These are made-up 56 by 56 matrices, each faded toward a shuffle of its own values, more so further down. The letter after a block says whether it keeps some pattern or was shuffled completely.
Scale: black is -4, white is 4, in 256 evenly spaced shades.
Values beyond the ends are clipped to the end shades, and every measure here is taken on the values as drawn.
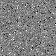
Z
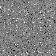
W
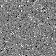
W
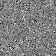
W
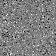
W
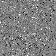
W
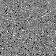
W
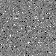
W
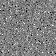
Z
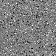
Z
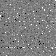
W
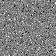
Z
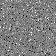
W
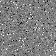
Z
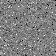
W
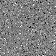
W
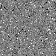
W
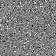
Z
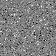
Z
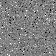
Z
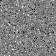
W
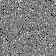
Z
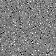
Z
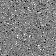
W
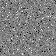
Z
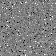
Z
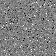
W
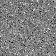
Z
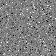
Z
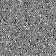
Z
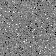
Z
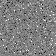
Z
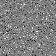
W
